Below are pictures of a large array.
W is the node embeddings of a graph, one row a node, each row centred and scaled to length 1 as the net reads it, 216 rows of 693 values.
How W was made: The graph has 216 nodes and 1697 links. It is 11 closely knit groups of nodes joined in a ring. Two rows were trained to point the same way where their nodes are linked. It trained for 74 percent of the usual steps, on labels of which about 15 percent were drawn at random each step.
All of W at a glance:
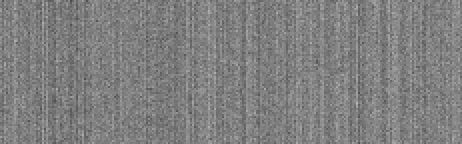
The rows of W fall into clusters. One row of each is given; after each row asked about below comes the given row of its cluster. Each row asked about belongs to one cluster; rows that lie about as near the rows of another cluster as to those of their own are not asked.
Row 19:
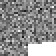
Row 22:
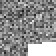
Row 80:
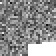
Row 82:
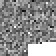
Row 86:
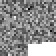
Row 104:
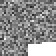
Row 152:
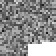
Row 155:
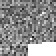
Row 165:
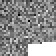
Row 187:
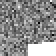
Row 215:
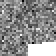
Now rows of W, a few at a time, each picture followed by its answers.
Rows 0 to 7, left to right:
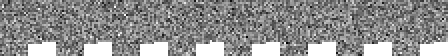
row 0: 165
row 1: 80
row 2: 165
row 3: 104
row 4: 155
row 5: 80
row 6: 215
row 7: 187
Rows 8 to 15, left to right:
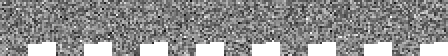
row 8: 155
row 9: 19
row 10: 82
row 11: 22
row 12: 187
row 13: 155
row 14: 187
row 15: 22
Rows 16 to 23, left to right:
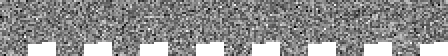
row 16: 215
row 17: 80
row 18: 215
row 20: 80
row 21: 19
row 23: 187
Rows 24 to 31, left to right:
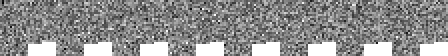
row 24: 80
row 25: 155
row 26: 165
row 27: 187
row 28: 165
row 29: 165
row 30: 215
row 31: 22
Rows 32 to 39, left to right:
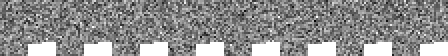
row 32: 152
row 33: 152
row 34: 80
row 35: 86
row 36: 22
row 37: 187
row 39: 165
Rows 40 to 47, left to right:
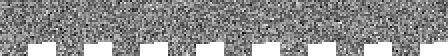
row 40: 155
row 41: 80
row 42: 82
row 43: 104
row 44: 22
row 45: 187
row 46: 165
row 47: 80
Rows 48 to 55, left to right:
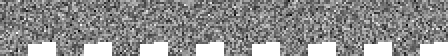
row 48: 152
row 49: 86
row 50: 104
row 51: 104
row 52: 82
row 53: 82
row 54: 80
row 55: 86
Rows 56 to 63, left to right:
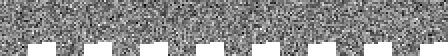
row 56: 215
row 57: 80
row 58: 187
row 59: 155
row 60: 215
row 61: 104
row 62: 19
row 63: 86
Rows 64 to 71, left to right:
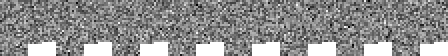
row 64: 187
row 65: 152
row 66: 80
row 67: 165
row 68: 19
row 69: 86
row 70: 152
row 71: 19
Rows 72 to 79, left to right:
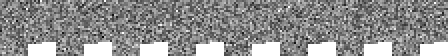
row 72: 82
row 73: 152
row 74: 187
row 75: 152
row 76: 86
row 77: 104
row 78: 215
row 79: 152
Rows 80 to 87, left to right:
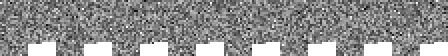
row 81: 86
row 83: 80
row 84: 19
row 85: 215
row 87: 155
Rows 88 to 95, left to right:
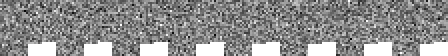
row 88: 86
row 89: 104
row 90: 19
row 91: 165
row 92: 19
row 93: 215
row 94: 165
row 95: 187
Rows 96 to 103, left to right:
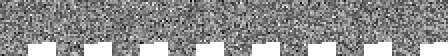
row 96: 152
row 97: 187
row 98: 22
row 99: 215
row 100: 86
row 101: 19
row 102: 215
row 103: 19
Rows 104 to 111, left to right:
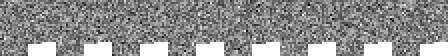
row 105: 86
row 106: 165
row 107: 19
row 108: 215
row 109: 165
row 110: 152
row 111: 104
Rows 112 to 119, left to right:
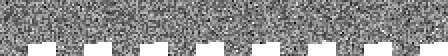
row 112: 155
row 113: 80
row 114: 22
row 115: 80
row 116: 215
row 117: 152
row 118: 152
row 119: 155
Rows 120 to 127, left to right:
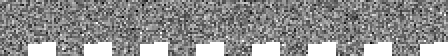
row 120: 19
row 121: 187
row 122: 82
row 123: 22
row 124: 155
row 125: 80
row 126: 22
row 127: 165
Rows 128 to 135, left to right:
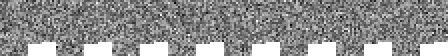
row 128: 152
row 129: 215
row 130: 187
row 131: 155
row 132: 86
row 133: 86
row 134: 80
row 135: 82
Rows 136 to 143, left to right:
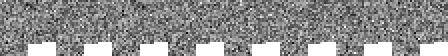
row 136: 86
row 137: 155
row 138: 86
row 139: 86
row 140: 187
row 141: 104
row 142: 155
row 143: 155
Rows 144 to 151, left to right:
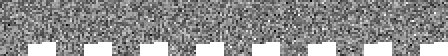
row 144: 152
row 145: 82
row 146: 152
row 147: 155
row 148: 104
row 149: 155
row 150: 187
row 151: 155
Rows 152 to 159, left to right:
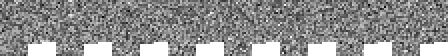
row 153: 152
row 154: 104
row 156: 80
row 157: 22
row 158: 187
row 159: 82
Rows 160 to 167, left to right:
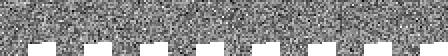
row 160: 104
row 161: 152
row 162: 82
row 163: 215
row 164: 155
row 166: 152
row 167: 155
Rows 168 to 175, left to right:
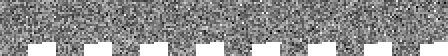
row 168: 155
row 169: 165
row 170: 155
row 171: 19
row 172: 215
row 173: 187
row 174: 215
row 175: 80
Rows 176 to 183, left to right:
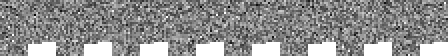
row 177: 104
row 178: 155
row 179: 187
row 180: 86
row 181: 165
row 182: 80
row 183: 86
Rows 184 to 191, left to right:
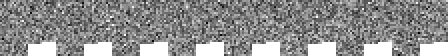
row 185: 155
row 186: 104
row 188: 80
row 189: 187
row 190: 215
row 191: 22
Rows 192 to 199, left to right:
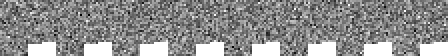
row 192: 104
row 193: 82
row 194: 215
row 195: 152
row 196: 152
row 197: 80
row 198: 215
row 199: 187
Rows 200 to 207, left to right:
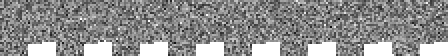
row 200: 82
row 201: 82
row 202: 80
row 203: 86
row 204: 80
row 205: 22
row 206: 165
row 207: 187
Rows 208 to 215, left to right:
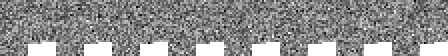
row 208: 152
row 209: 165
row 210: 80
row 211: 19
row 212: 82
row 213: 22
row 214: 187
